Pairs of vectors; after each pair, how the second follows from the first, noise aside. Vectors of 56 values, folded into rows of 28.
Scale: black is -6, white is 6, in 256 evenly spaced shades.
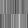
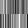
scaled up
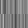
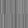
shrunk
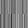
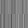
shrunk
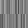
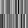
scaled up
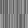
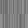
shrunk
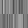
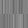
shrunk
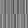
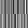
scaled up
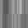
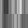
scaled up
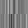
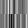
scaled up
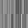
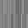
shrunk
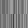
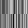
scaled up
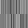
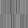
shrunk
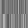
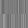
shrunk
